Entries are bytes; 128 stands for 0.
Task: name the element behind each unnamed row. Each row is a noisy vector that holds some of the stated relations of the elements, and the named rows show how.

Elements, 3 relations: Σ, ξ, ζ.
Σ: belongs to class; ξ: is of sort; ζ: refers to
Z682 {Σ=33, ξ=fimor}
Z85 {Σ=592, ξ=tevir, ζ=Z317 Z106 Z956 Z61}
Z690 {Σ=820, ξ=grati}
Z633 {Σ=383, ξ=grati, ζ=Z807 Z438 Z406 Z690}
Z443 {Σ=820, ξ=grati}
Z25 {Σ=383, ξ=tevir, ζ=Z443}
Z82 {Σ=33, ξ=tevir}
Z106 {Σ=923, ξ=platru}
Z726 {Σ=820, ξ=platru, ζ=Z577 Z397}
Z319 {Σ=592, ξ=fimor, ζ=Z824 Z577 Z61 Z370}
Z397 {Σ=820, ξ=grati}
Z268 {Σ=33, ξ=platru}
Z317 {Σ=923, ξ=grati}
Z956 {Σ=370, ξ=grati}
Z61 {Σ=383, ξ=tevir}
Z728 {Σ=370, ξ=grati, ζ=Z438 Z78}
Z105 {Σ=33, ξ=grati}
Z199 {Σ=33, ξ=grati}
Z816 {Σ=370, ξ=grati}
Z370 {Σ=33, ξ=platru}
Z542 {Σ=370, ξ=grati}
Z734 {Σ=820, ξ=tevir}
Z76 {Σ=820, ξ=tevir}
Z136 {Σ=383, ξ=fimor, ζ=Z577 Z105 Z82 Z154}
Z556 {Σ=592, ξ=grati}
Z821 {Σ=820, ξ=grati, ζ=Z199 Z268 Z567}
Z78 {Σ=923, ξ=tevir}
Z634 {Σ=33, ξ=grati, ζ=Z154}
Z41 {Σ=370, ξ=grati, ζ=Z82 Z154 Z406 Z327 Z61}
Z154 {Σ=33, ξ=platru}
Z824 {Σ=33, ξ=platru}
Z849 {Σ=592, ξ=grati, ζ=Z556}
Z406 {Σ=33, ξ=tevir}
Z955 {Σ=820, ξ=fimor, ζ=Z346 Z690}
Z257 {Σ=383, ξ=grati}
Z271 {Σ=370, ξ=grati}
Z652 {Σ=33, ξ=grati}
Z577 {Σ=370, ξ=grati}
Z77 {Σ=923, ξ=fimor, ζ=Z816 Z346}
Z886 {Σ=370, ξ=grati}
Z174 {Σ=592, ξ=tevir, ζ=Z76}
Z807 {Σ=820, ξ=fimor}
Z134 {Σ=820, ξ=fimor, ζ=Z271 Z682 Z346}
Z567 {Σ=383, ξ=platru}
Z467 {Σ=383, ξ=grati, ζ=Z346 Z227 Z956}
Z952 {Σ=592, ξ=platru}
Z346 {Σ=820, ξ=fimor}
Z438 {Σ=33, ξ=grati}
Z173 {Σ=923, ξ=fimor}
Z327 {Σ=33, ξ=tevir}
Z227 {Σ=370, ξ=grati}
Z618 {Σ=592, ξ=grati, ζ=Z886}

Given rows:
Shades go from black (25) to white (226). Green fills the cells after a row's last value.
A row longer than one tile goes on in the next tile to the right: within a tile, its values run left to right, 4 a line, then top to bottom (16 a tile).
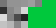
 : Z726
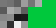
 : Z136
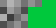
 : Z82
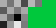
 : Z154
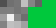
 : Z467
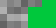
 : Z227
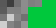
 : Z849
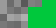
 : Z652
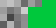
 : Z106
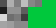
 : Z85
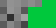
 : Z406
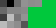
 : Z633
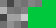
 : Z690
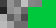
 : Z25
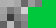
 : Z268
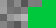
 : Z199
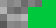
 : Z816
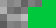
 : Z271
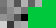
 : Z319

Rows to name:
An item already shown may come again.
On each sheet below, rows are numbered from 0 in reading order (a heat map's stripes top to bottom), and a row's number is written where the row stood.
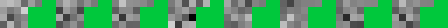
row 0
Z106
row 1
Z82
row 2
Z734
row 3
Z319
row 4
Z105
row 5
Z821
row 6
Z78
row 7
Z76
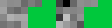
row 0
Z956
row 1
Z633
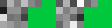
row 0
Z85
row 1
Z77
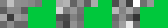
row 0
Z734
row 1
Z173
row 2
Z955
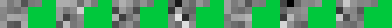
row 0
Z397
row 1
Z952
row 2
Z82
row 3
Z634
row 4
Z317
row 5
Z728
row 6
Z61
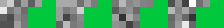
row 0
Z682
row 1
Z952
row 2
Z76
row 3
Z955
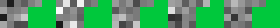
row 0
Z438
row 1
Z346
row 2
Z577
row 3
Z807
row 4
Z327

